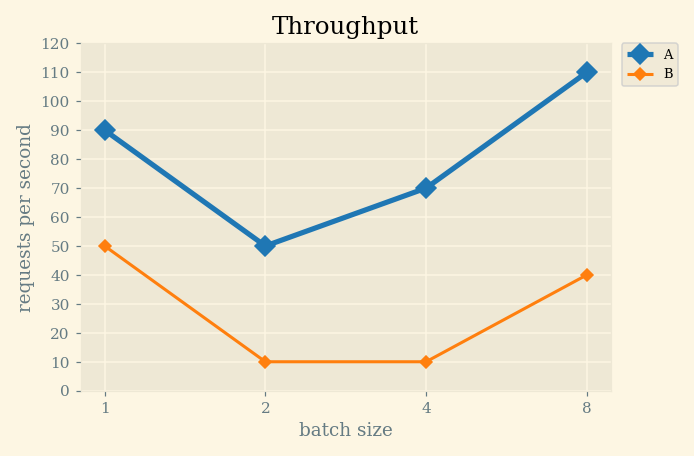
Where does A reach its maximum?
8
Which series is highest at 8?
A
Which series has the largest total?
A
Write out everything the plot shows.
Title: Throughput
x-axis: batch size, ticks 1 2 4 8
y-axis: requests per second, ticks 0 10 20 30 40 50 60 70 80 90 100 110 120
Legend: A, B
Values:
A: 90 50 70 110
B: 50 10 10 40
